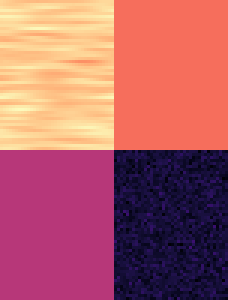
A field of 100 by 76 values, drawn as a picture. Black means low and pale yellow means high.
It is made of 2 by 2 panels. Panel 1,1: very high, streaked across, faint in contrast. Panel 1,2: high, flat. Panel 2,1: middling, flat. Panel 2,2: very low, fine-grained, faint in contrast.
